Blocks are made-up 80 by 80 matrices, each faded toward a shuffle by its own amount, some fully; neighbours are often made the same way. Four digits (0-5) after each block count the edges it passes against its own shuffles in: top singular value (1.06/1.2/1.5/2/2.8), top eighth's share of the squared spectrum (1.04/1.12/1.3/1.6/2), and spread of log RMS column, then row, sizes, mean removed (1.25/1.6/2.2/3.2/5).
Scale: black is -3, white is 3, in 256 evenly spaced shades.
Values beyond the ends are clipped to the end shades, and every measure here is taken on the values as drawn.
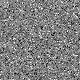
1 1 0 0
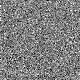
0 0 0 0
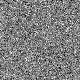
0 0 0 0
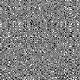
4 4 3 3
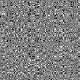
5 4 3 3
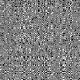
4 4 3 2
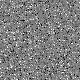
0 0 0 0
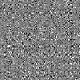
4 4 2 2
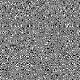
4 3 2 2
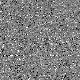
1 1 1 2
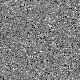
0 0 0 0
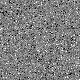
0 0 0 0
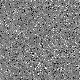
2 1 0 0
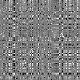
5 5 4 3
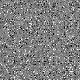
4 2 1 1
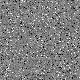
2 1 0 0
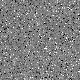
0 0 0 0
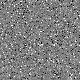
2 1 0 0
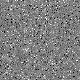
3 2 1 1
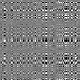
5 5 4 4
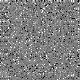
4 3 1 1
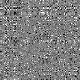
4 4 2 2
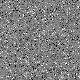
2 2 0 0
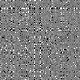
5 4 3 2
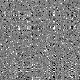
4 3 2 2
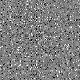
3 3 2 1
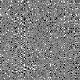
4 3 2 2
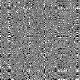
5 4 3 2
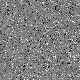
2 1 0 0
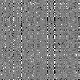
5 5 3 2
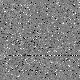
2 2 0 2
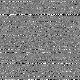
3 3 0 4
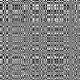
5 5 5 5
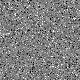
0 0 0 0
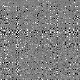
3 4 3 3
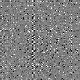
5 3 2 2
